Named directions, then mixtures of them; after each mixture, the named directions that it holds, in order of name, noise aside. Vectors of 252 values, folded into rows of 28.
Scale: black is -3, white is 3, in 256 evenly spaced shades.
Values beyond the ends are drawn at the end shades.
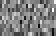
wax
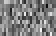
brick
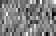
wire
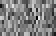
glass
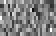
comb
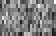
glass, wax, wire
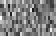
comb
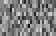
brick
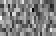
comb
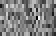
glass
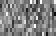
comb, wire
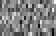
wax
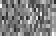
glass, wax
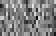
glass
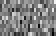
wax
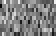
comb, glass, wax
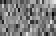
comb, wire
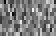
comb, wax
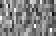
comb, glass, wire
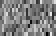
brick, wire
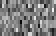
wax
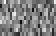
comb, wax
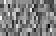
comb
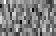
comb, wax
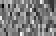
comb, wax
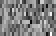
brick, wire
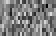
brick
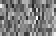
glass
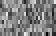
brick, glass, wire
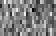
brick, comb, wire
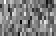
brick, comb, wax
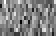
comb, wax
